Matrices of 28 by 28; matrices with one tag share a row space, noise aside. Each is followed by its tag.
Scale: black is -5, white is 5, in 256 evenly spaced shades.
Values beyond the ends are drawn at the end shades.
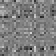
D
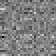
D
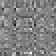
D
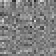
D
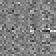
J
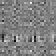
D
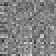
D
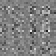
J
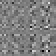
J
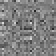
D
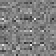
D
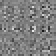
J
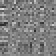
D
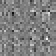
J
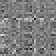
D
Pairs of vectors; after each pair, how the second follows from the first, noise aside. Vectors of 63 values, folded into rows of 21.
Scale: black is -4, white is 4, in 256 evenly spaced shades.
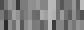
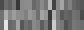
sign-scrambled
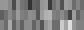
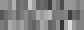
sign-scrambled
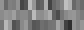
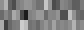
wrapped around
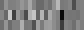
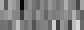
wrapped around
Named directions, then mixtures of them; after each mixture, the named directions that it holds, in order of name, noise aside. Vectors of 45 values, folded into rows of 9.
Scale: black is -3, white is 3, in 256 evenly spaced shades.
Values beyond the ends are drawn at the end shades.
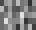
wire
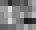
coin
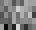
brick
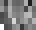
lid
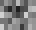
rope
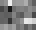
coin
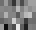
brick, coin, rope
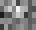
rope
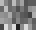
brick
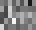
lid, wire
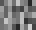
wire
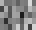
wire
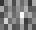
brick, wire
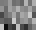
brick, lid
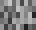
brick, coin, wire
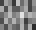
brick, wire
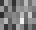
brick, wire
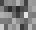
rope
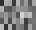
brick, rope, wire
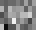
brick, coin, lid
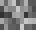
coin, rope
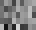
brick, rope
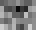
brick, lid, rope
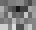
brick, lid, rope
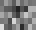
lid, rope
